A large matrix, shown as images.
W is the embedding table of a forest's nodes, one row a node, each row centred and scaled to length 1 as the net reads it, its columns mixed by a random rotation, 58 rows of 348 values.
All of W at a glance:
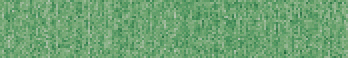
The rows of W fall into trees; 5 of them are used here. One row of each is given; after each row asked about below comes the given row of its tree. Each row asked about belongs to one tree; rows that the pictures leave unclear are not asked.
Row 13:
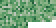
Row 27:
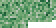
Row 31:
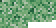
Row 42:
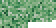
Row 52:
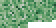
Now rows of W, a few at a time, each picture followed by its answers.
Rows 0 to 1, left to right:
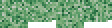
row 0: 31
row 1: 52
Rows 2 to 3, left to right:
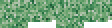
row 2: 13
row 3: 13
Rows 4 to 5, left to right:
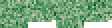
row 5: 27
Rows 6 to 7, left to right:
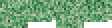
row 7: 27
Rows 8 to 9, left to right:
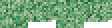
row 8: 13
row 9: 31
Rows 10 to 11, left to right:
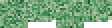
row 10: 42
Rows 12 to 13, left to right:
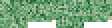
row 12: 31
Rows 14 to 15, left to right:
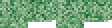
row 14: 31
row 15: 31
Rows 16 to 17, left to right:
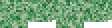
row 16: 31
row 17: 31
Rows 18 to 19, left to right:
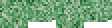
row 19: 52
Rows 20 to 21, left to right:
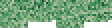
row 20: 27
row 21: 27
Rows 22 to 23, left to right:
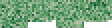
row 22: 42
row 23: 27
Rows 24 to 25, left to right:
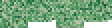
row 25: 27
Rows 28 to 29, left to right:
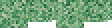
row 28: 31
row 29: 31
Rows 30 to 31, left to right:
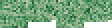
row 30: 13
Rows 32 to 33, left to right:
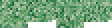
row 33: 42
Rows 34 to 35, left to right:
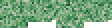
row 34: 13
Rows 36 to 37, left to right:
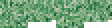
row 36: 13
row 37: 13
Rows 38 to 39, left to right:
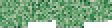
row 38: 27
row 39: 52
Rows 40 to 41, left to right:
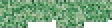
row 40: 13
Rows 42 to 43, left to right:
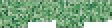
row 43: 13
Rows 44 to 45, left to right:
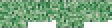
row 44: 27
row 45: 13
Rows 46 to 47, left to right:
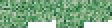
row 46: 13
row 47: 13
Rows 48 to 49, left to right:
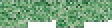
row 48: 27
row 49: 31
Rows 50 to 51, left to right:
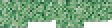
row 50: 31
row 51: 31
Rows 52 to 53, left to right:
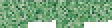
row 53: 31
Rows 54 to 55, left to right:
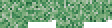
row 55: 13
